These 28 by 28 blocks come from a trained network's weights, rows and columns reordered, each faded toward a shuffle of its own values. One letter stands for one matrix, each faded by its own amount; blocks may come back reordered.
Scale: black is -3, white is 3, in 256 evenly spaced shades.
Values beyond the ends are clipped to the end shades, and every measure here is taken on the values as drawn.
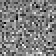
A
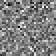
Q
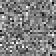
A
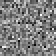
Q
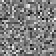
Q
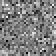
A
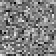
Q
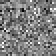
Q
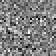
A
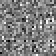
Q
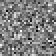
Q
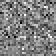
Q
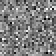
A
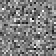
A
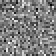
A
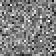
Q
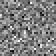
Q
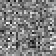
Q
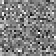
A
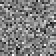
A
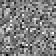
A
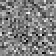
Q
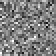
A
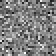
A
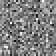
Q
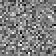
Q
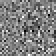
Q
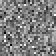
A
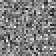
Q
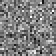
A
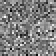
A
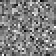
A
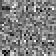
Q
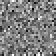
A
